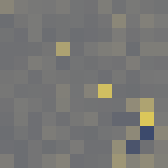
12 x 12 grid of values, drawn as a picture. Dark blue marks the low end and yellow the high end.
The halves do not mirror each other. The grain is fine, like static. In the bottom right lies a patch that is rougher than the rest. No row or column stands out. The bottom right is the roughest part.
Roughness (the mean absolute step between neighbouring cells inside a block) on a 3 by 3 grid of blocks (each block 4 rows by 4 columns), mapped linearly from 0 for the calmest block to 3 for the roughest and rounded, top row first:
000 / 011 / 003
